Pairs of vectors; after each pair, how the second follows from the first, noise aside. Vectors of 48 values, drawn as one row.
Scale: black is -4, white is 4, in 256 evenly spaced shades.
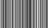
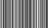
copied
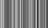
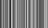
reversed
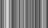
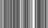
wrapped around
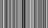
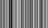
wrapped around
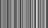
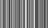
wrapped around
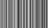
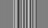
partly zeroed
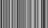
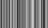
copied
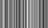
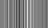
partly zeroed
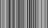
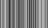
copied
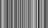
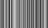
reversed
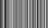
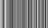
negated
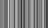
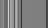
partly zeroed
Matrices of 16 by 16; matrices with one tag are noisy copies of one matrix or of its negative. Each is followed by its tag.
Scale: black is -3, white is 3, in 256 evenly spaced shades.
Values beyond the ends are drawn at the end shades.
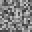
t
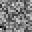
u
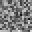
t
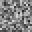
t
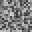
t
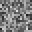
u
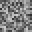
u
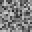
t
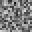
t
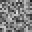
u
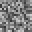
u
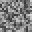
u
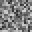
t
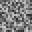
u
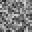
u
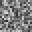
t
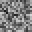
u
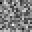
t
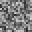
u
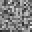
t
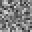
t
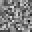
t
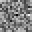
u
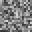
t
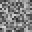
u
